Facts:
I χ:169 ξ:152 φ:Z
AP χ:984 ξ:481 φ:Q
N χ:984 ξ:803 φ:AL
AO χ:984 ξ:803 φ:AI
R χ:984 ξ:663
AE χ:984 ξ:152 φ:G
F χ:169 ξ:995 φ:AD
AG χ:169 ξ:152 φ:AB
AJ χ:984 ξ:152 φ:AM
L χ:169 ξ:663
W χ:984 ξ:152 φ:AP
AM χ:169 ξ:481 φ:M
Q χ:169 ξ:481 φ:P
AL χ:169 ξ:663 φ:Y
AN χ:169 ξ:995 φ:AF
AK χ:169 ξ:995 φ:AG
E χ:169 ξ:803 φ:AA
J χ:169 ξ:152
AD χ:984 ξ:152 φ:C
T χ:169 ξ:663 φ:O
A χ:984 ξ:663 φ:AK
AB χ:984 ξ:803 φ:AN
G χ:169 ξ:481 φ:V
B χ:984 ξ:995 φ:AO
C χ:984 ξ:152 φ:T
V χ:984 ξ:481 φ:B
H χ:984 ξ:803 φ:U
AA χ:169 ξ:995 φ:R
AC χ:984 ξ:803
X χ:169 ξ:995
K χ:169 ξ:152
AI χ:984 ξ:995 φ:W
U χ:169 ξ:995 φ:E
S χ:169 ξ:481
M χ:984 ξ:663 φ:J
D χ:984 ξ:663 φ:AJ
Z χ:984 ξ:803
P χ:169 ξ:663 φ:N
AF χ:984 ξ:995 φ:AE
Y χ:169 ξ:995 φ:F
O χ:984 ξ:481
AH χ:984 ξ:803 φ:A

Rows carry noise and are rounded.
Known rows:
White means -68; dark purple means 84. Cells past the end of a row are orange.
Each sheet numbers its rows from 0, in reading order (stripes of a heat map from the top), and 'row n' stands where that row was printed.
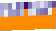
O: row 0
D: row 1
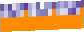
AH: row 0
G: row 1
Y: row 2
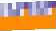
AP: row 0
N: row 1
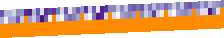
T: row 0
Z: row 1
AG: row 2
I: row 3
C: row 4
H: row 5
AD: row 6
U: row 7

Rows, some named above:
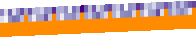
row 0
AE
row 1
T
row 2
O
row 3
AB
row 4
S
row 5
AL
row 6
N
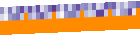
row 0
W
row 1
AH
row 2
K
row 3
AF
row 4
P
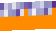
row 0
L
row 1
T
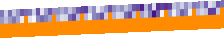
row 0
AO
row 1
AG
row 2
F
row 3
A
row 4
F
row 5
Z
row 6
R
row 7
AN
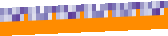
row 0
X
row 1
AP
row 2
AK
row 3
V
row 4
AC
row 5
AI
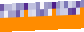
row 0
T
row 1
AM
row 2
B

